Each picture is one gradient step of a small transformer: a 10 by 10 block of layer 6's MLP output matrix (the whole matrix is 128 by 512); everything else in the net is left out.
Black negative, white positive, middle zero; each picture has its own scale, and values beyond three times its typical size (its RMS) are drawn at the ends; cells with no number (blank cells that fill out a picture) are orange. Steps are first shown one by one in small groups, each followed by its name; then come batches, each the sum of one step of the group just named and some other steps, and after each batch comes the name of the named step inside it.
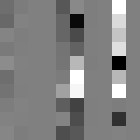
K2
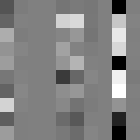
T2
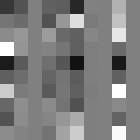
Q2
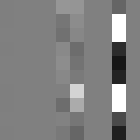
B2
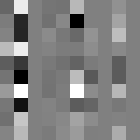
Q2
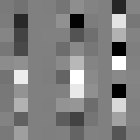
K2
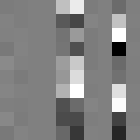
B2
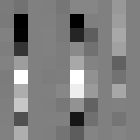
K2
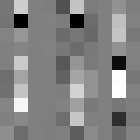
K2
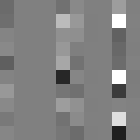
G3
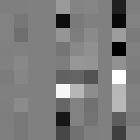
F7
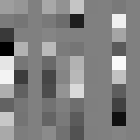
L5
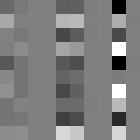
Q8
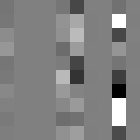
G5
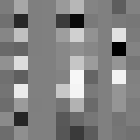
F7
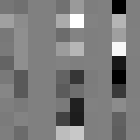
Q8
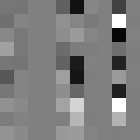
G5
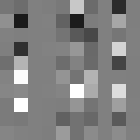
Q8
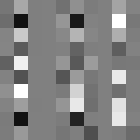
G3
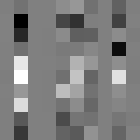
F7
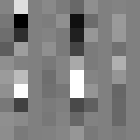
L5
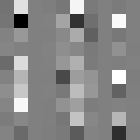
G3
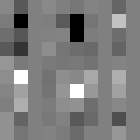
L5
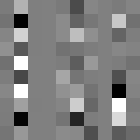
G5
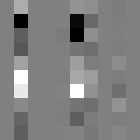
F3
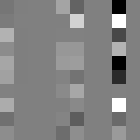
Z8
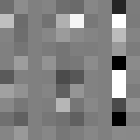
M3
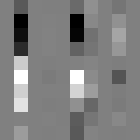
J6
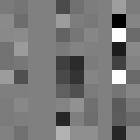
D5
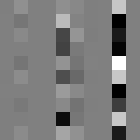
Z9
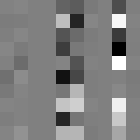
Z9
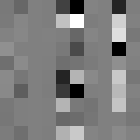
D5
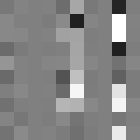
M3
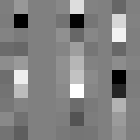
F3
